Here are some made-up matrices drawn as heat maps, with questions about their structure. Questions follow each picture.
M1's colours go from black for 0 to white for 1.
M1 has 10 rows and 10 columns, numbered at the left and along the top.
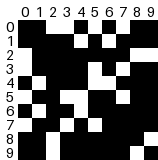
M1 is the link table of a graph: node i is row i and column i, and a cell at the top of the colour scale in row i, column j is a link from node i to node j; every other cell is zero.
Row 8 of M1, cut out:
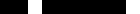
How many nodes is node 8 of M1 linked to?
2
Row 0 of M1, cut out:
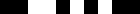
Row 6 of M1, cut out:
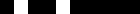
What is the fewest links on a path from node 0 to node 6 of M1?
3
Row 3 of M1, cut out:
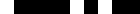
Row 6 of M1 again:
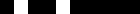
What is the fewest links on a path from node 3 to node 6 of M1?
3
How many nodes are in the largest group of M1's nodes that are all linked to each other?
4
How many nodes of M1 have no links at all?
0
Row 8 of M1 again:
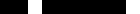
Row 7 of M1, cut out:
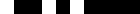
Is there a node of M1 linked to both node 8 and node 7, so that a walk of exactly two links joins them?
no
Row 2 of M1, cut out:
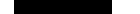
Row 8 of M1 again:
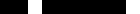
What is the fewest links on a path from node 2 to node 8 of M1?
1
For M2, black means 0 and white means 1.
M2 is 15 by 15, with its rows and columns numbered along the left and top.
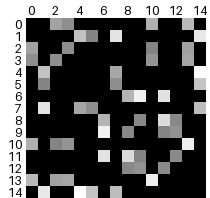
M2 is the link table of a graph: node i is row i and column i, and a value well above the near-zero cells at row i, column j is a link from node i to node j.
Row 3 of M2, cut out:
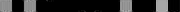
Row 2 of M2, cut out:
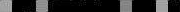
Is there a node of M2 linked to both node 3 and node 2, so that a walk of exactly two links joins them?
yes
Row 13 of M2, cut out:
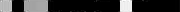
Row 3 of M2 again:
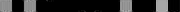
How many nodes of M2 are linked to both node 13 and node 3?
3
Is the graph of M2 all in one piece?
no
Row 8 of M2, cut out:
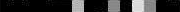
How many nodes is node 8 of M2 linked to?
4
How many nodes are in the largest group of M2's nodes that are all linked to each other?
5
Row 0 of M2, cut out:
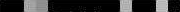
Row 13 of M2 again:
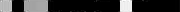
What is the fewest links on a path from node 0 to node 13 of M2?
1
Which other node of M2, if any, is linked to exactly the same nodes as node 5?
node 4
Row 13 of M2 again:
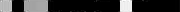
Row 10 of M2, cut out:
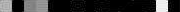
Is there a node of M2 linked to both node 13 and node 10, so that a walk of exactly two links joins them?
yes
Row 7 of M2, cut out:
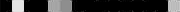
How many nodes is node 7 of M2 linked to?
4
